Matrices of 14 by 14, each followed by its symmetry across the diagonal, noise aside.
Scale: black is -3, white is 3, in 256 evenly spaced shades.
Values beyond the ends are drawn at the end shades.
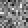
neither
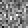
neither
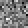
neither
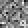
symmetric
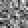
antisymmetric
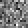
neither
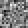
antisymmetric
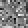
antisymmetric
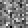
neither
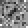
symmetric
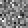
neither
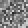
symmetric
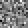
antisymmetric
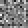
antisymmetric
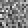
neither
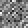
symmetric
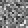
symmetric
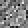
symmetric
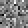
antisymmetric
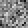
symmetric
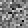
neither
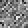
symmetric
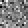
antisymmetric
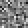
antisymmetric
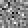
symmetric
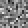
antisymmetric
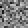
neither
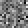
neither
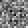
symmetric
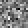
antisymmetric
